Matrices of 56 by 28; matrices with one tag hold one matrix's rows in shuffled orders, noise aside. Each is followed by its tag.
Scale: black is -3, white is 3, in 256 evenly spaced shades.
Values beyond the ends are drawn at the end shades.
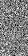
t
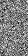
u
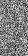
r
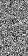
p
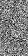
p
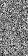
u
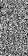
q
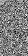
r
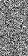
p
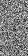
r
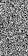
q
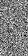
q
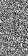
r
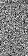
t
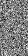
u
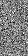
u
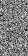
q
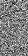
p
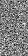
p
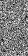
u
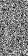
u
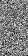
p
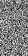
t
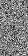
p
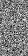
p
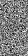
p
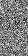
r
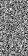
q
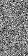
u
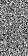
q
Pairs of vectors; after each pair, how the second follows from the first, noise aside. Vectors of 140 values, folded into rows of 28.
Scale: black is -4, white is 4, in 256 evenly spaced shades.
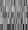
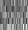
negated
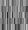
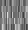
negated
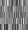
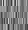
shuffled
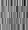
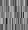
shuffled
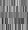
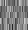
shuffled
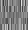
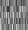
shuffled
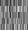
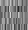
negated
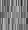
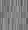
shrunk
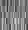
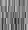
negated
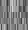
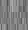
shrunk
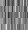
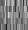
negated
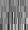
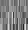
negated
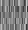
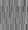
shrunk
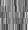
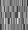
shuffled
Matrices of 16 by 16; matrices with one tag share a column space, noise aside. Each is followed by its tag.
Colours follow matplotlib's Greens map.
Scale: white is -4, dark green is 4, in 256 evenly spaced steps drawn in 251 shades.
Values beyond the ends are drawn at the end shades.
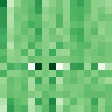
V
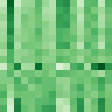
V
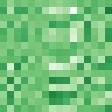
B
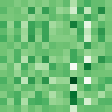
B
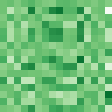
B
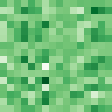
B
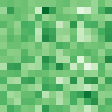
B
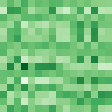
B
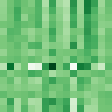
V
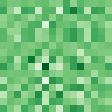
B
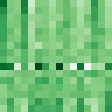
V
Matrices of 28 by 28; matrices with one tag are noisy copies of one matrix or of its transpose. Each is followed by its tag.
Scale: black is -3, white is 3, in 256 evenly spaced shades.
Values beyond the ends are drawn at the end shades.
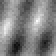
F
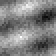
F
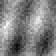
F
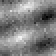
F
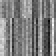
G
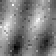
F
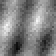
F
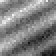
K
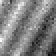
K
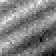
K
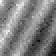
K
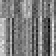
G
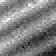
K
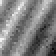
K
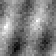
F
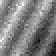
K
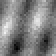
F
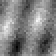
F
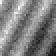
K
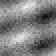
F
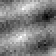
F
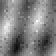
F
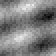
F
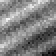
K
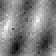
F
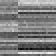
G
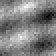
F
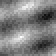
F
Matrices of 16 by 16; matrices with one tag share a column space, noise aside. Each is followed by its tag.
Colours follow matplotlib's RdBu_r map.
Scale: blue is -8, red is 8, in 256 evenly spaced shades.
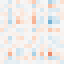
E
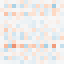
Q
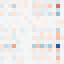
Q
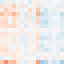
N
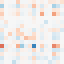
Q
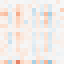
N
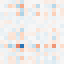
Q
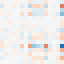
Q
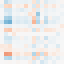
E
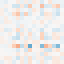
Q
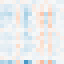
N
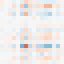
Q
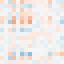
E
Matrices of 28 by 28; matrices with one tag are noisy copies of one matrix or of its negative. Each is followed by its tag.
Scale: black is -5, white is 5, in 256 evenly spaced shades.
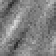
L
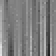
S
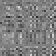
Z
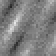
L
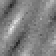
L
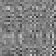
Z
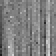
S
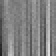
S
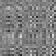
Z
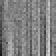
S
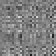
Z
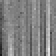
S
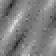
L
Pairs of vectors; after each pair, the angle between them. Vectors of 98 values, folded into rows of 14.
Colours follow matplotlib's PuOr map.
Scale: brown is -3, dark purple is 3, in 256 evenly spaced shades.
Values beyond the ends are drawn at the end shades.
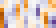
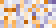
partly opposed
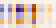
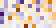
orthogonal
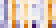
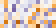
partly opposed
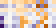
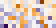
partly aligned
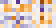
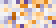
partly aligned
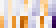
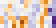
nearly parallel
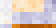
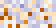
orthogonal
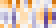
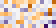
partly aligned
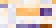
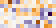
partly aligned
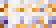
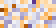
partly aligned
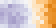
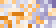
partly opposed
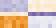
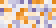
orthogonal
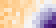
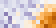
nearly opposite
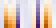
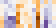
nearly opposite
